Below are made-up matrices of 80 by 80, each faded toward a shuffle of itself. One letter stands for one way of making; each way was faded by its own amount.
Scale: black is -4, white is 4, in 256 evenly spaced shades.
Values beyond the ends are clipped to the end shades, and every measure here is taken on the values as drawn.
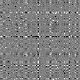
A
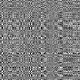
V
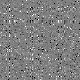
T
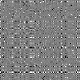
A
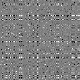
A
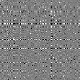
A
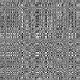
V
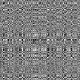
V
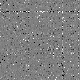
T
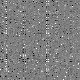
T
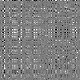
A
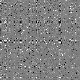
T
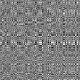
V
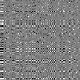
A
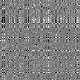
A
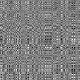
V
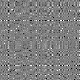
A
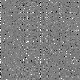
T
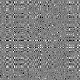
A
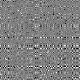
A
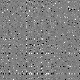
T
